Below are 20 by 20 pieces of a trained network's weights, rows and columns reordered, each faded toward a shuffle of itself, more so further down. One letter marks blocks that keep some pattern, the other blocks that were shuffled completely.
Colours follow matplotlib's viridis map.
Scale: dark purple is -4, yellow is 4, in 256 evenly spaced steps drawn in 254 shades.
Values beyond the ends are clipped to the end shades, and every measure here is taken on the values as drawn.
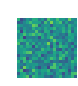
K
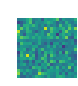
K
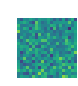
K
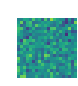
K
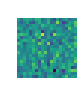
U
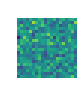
K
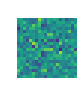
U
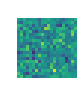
K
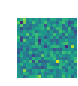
K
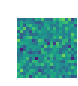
K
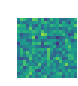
K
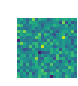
K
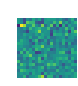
U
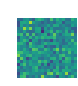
K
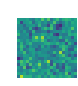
K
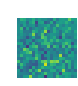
U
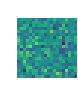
U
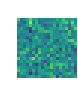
U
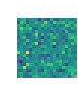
U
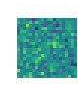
K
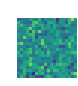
K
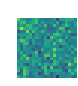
K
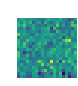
U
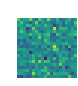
U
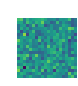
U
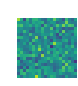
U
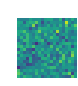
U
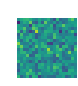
U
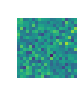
K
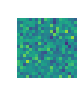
K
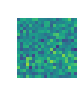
K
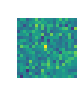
K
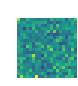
K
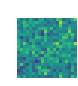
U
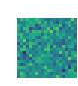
K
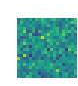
K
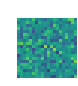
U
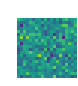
K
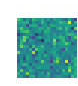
K
